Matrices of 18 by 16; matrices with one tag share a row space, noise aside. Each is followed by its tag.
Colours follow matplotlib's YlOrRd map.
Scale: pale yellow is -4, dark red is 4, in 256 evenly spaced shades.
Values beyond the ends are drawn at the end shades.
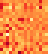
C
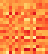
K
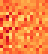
C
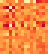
K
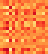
K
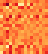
C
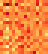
C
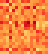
K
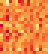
C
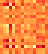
K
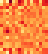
C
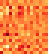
C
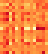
K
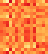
K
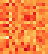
K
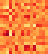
K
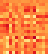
K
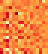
C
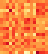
K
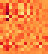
C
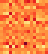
K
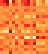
K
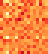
C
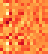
C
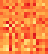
K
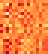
C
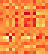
K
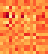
K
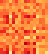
K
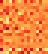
C
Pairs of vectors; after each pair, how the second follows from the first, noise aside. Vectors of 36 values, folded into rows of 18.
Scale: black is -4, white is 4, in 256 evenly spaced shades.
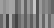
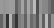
copied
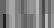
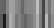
copied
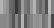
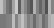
sign-scrambled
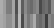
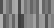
sign-scrambled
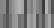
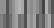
copied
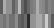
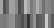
sign-scrambled
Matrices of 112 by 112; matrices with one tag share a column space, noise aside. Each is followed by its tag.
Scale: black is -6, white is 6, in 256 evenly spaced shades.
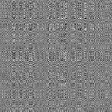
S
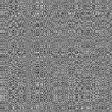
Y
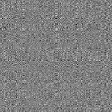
S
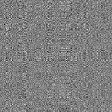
S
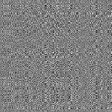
Y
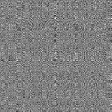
S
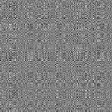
S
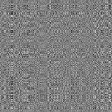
Y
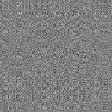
Y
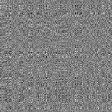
Y
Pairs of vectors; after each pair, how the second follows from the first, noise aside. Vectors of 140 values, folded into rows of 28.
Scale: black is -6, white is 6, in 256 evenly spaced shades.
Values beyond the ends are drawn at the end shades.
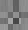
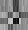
scaled up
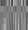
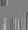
partly zeroed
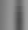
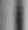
scaled up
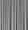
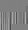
partly zeroed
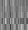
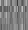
reversed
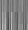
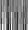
scaled up
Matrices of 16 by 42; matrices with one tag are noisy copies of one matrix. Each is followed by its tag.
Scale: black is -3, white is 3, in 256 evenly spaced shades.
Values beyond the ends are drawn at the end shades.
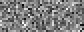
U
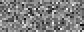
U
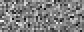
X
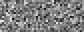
X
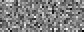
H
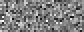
X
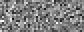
X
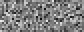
X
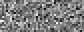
X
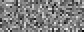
H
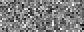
U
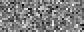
U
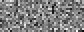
H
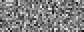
H
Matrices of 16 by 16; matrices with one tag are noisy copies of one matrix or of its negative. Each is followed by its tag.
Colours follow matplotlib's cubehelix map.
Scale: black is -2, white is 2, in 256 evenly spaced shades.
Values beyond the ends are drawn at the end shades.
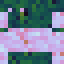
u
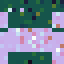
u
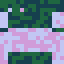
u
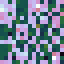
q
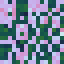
q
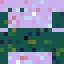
u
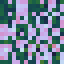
q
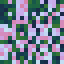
q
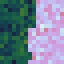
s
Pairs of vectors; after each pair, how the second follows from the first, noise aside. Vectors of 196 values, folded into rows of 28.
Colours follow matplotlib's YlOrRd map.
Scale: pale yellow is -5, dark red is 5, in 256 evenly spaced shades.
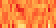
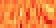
wrapped around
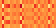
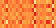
reversed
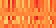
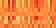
copied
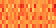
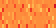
partly zeroed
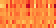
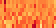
wrapped around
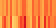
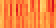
wrapped around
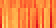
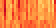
reversed
